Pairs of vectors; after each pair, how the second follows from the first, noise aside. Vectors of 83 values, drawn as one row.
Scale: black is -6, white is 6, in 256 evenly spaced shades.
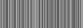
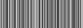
scaled up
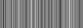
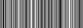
scaled up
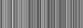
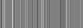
partly zeroed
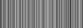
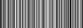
scaled up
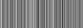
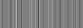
partly zeroed
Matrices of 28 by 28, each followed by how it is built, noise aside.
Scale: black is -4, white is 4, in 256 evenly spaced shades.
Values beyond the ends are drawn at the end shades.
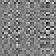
low rank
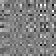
low rank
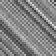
Toeplitz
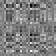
low rank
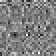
low rank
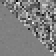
upper triangular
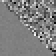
upper triangular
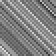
Toeplitz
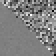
upper triangular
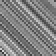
Toeplitz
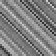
Toeplitz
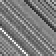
Toeplitz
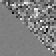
upper triangular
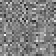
low rank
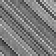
Toeplitz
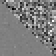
upper triangular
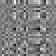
low rank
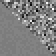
upper triangular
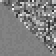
upper triangular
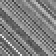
Toeplitz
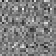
low rank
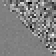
upper triangular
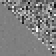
upper triangular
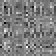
low rank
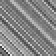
Toeplitz
